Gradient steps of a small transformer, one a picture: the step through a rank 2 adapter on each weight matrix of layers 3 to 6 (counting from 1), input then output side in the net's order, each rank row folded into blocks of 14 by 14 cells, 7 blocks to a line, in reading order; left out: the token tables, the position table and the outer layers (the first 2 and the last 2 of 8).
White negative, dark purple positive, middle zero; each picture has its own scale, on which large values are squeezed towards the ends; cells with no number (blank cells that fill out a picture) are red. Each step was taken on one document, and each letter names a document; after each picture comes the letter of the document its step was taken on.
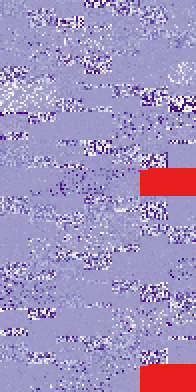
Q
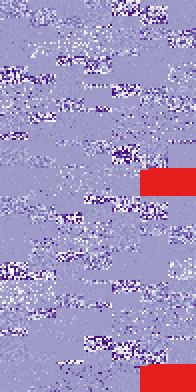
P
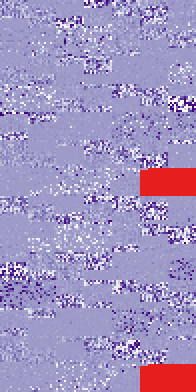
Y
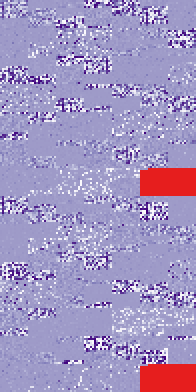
P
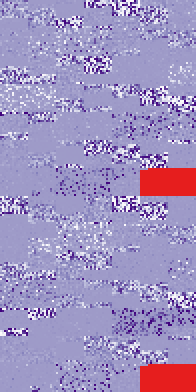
Y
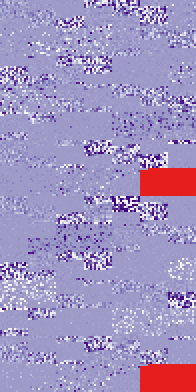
Q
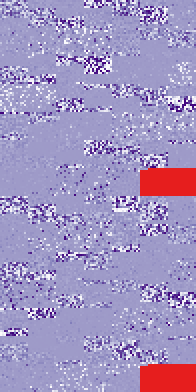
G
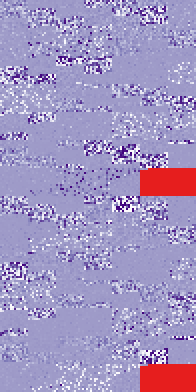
Q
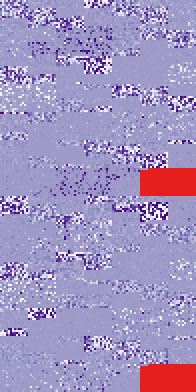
G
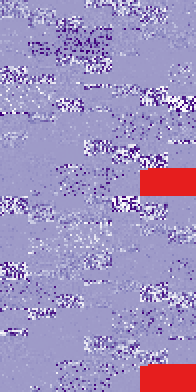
Y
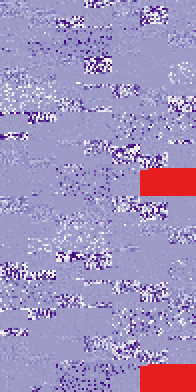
Y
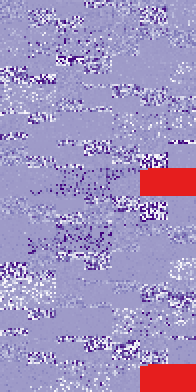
Q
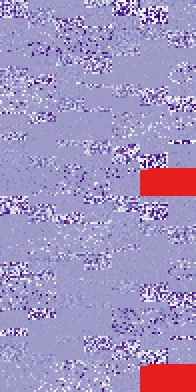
G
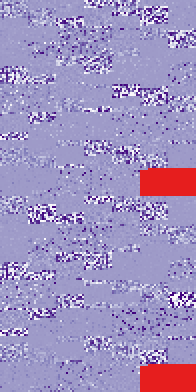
P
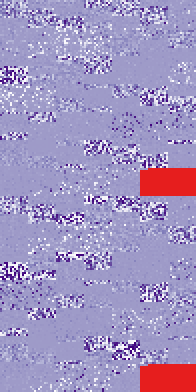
G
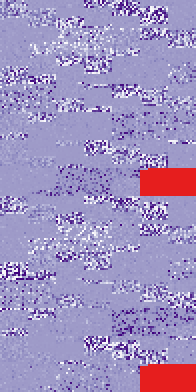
P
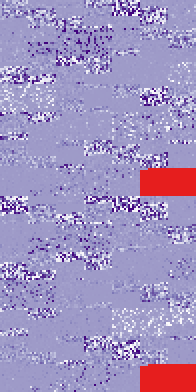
Q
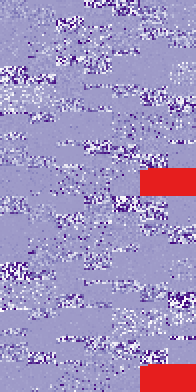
Q
